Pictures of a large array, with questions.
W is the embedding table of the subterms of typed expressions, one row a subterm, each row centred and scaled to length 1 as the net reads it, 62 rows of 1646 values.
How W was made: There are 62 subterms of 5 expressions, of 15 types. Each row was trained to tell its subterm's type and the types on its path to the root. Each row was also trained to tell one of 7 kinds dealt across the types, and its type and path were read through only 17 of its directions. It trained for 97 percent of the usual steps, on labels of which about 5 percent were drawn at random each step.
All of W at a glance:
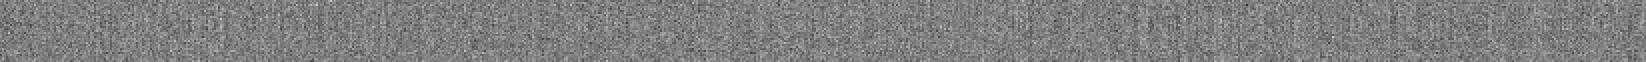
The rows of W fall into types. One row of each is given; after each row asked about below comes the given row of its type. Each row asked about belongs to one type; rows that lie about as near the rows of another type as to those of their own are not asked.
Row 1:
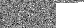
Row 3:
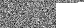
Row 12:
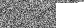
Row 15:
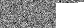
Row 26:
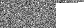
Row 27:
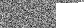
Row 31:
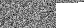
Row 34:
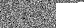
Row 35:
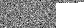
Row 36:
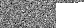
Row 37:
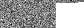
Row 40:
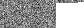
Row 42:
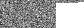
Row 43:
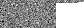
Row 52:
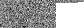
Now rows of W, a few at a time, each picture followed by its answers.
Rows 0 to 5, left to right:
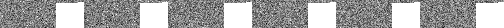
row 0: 36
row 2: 26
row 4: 1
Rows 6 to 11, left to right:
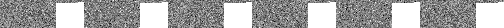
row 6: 34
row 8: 37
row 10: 36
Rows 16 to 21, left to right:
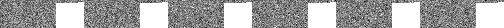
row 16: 26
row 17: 27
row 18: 1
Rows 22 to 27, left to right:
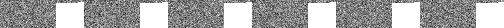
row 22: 15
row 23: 26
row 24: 12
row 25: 43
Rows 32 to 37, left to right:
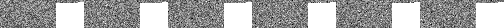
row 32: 15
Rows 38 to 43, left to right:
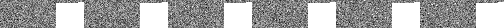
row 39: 15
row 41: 34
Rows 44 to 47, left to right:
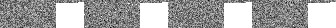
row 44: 27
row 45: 31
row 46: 42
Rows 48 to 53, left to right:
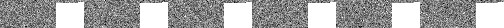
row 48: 40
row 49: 1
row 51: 31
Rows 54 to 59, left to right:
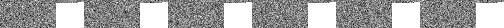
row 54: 52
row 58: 27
